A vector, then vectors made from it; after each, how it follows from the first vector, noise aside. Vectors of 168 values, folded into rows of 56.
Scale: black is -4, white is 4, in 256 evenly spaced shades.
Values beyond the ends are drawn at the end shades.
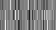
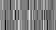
negated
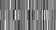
copied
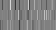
partly zeroed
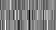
copied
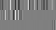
partly zeroed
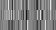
reversed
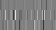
partly zeroed
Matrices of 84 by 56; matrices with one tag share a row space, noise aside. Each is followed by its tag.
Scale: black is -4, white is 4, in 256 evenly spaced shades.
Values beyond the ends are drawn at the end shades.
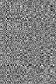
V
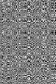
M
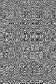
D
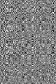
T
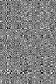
V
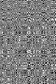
M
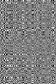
T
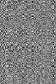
T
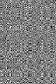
V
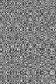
V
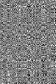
M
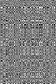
D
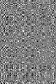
T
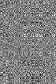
D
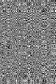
M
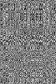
D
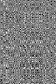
D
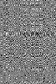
D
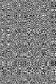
M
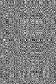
D
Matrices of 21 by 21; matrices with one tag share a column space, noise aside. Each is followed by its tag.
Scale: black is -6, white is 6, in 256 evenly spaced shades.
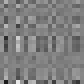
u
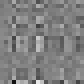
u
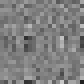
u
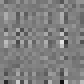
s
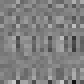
u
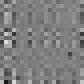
s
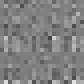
u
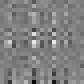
s
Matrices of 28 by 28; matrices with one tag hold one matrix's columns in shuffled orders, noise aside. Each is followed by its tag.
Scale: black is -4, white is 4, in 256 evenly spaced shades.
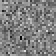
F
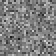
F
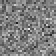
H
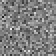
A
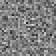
H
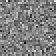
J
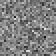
A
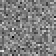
A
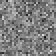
F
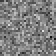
F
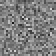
H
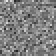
J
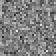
F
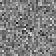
H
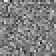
J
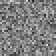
J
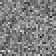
A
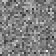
F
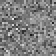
H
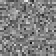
J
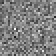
A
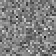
A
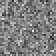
F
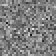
H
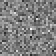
A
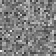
F
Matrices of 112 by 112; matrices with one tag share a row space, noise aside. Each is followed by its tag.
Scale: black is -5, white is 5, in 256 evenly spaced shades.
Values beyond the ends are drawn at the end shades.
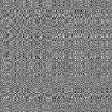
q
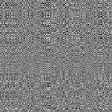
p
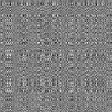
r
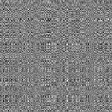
p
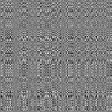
r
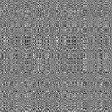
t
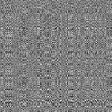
r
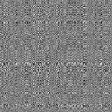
t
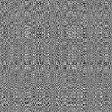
t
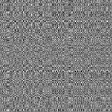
q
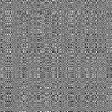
r
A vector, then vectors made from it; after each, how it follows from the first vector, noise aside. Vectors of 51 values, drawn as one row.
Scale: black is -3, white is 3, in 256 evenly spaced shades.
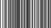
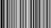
negated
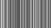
shrunk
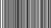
partly zeroed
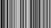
negated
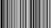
negated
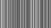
shrunk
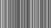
shrunk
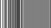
partly zeroed
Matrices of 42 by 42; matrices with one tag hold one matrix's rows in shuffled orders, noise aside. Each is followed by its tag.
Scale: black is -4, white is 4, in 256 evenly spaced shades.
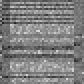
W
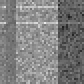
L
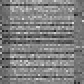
W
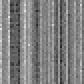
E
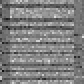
W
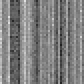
E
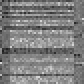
W
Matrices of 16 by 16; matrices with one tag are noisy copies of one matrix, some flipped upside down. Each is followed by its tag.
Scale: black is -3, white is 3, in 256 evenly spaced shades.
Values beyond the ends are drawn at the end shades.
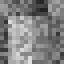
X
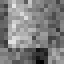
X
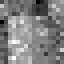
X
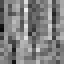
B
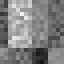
X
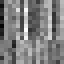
B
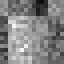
X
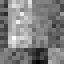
X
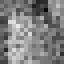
X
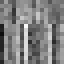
B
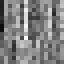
B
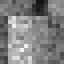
X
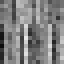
B
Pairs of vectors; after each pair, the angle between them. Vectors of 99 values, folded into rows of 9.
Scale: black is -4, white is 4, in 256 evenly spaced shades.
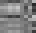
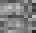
nearly parallel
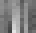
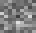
orthogonal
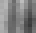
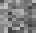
partly aligned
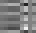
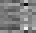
nearly parallel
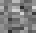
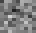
partly opposed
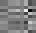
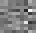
nearly opposite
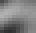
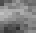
nearly parallel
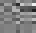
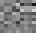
nearly opposite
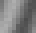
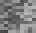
partly opposed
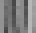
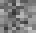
partly aligned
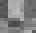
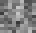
partly aligned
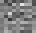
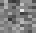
partly aligned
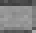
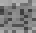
partly opposed
